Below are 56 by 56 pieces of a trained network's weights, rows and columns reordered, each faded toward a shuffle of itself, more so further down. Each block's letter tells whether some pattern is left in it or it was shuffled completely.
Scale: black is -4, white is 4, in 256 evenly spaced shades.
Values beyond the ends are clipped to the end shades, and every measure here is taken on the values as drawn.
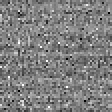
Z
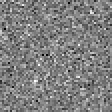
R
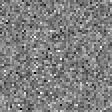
R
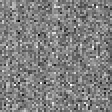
Z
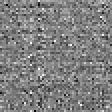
Z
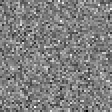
R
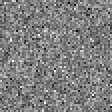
R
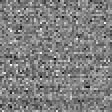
Z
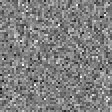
R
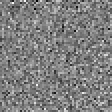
Z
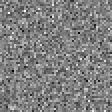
R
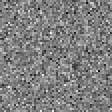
R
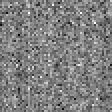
Z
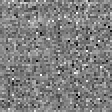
Z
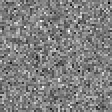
R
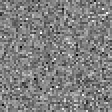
R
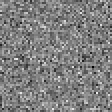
Z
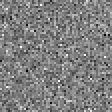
R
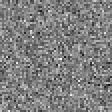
Z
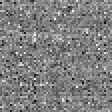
Z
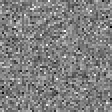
R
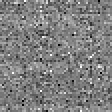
Z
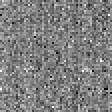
Z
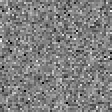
R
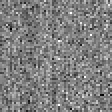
Z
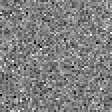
R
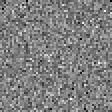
R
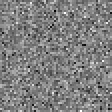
R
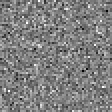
R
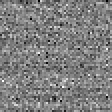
Z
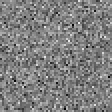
R
